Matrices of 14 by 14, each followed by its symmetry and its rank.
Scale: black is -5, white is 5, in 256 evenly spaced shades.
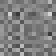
neither, rank two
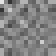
symmetric, rank three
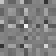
symmetric, rank two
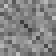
symmetric, full rank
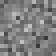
symmetric, full rank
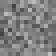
antisymmetric, full rank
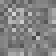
symmetric, rank three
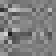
neither, rank two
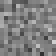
antisymmetric, full rank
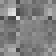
symmetric, rank two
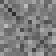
symmetric, full rank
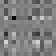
neither, rank two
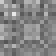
symmetric, rank two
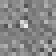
symmetric, rank three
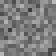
symmetric, full rank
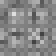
symmetric, rank two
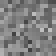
antisymmetric, full rank
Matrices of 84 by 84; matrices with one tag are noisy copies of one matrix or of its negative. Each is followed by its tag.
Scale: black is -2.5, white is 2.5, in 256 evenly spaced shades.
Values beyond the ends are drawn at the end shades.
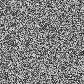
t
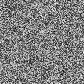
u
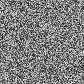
t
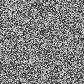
u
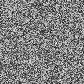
u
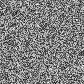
t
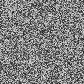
u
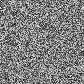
t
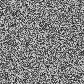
t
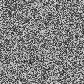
u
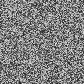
u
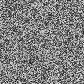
u
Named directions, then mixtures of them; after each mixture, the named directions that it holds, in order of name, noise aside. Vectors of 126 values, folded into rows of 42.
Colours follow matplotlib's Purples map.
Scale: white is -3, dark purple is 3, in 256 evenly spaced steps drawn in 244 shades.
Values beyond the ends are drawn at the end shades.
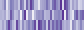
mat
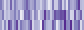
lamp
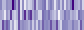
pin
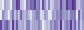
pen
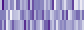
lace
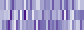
mat, pin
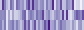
lace, mat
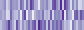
mat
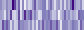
pin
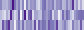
mat, pin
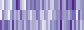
pen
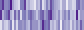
pen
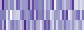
lace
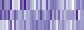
pen, pin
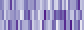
lamp
